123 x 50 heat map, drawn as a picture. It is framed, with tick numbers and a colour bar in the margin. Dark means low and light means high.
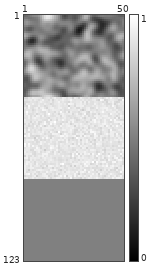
The table splits into 3 rows of 1 panel. Panel 1,1: middling, blotchy, strong in contrast. Panel 2,1: very high, fine-grained, faint in contrast. Panel 3,1: middling, flat.
